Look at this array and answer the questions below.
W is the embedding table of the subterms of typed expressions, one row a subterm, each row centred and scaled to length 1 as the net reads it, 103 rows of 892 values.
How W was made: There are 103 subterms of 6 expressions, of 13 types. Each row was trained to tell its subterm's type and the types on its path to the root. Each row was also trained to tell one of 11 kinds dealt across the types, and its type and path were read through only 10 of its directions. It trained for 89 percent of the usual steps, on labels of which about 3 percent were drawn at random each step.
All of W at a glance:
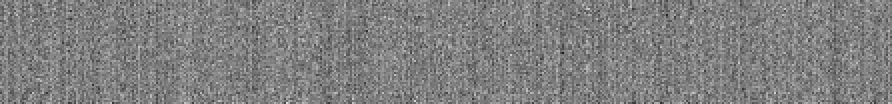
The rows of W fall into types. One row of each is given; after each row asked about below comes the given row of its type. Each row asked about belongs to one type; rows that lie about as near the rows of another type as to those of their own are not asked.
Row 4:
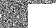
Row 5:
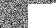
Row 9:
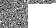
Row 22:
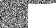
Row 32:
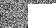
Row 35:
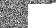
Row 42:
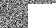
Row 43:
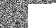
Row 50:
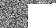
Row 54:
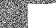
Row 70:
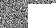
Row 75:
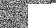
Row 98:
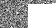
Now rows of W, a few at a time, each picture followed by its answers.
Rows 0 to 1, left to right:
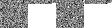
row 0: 43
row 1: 9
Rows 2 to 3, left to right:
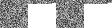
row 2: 50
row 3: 54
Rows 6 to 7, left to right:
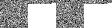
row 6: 70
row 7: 5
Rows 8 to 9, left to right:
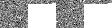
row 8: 35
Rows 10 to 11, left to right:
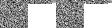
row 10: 98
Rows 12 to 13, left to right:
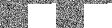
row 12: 9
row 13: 54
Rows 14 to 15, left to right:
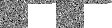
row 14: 98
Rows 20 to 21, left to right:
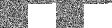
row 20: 98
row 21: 35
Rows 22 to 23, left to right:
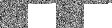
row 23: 35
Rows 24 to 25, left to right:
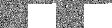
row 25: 22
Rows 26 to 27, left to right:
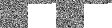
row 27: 54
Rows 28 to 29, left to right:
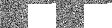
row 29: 75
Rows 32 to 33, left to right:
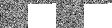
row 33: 75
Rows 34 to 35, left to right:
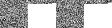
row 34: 50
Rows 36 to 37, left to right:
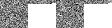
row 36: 35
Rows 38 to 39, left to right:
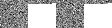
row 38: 32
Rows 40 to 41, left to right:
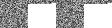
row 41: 75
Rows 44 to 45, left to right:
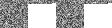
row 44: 5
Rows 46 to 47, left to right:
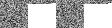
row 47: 5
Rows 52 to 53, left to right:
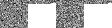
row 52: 35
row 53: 50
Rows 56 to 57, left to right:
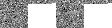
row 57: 42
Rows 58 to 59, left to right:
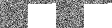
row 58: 22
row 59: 50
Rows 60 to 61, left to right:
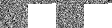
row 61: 43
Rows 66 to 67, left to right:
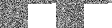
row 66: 75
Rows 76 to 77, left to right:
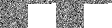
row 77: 54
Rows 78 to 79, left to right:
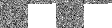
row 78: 43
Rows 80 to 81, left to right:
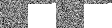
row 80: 43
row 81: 22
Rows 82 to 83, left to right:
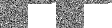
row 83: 4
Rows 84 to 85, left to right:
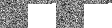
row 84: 50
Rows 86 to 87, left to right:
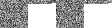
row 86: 75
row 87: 4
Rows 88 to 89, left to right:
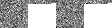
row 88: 75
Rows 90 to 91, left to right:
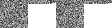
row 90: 5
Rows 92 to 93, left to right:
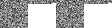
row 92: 43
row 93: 43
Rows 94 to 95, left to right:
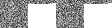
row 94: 54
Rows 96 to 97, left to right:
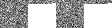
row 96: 98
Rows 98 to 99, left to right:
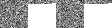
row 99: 22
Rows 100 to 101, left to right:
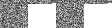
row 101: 35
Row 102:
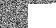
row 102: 98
